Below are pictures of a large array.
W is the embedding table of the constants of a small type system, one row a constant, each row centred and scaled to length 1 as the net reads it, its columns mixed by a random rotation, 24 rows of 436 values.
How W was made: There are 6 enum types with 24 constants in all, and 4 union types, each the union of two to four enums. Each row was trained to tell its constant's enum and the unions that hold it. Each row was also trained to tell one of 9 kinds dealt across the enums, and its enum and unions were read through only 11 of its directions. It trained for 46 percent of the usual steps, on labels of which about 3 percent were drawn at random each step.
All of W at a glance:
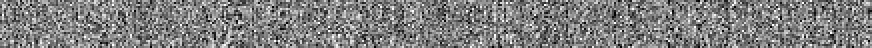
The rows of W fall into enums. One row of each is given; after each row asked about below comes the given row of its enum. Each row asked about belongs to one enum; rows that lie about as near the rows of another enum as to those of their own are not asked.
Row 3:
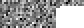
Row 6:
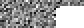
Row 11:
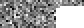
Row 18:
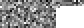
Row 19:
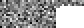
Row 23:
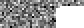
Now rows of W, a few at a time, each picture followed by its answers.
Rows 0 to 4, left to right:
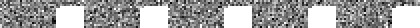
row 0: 23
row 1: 18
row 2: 23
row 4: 19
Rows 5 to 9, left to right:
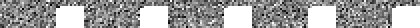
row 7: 6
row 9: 6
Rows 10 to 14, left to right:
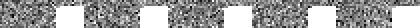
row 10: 19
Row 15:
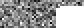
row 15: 3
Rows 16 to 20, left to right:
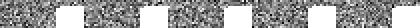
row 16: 11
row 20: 6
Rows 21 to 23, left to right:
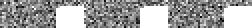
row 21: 18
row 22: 23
